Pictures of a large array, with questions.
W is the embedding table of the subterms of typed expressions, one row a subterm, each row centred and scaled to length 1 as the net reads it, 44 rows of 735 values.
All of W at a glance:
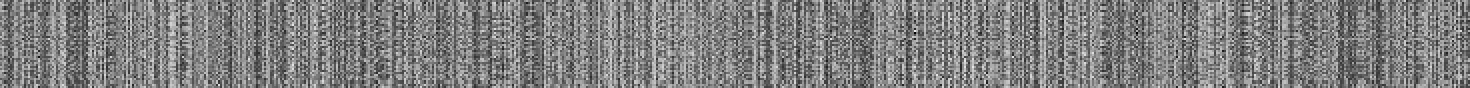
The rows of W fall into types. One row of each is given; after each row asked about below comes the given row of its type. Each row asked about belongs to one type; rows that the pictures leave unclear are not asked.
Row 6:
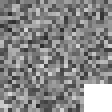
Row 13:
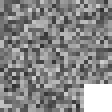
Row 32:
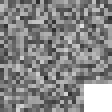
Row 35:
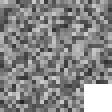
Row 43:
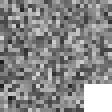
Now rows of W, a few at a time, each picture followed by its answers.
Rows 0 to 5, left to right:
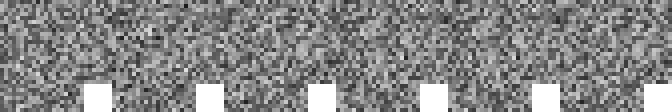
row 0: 32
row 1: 35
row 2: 35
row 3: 13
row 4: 13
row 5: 35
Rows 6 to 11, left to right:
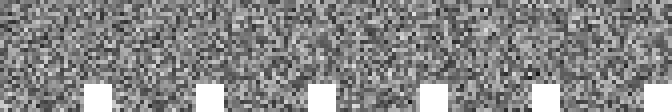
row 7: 6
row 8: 43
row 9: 32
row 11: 43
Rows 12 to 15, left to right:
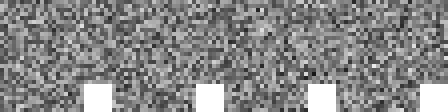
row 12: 32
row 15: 6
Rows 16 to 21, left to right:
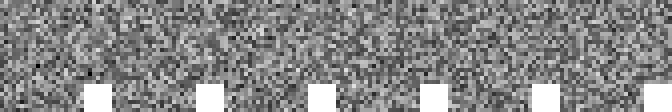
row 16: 32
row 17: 43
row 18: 35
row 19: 43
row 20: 13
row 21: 32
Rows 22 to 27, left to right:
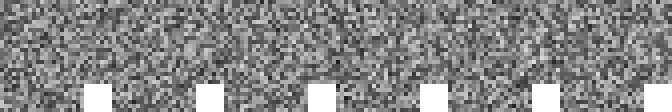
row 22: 13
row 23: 35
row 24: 32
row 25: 43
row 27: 43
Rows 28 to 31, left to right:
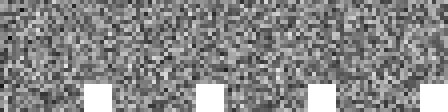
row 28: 32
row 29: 6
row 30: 35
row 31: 43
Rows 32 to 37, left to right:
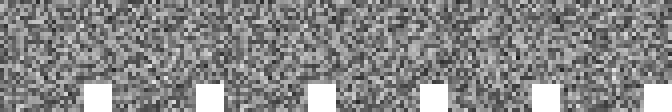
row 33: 35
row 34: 32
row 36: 13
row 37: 35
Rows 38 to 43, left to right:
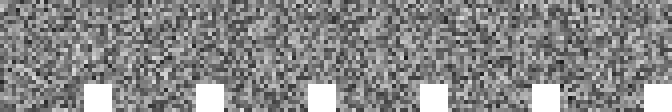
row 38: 32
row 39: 6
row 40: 13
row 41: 13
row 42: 43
